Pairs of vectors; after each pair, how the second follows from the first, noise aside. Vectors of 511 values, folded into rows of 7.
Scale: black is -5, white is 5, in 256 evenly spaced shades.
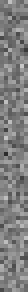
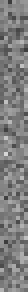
sign-scrambled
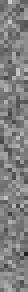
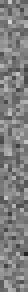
sign-scrambled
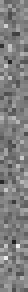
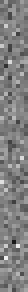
sign-scrambled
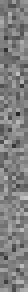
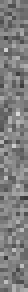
sign-scrambled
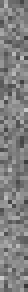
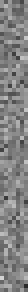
sign-scrambled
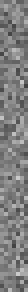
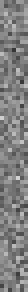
sign-scrambled
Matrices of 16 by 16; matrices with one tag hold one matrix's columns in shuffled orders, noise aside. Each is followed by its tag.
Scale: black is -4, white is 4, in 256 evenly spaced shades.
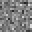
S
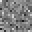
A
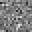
S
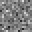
A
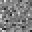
A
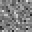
A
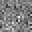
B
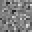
S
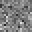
B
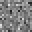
S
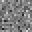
A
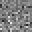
B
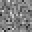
A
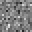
S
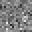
B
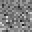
B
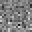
B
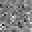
B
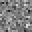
S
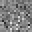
B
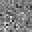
B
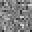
S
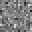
S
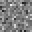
S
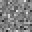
A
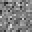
S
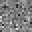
B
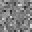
S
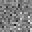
B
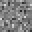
S
